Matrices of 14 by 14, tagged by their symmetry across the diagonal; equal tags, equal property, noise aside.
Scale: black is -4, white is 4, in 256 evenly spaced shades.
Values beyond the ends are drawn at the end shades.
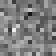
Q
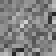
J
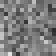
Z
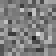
Q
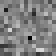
Z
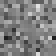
Q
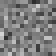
Q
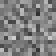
Q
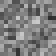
J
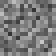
J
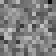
Z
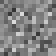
J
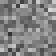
Z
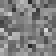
Q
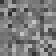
J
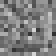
Q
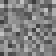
Q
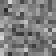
Z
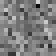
Z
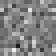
Z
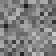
J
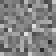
J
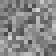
J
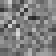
Q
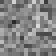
Z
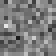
Z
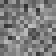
J
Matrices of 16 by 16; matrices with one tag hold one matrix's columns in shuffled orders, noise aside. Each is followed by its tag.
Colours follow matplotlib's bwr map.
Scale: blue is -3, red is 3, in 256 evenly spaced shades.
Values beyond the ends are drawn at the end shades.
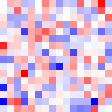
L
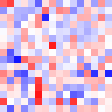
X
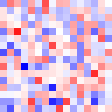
L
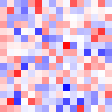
L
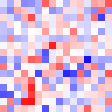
X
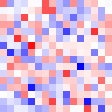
L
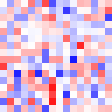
X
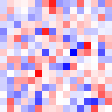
L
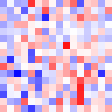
X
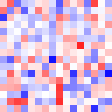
X
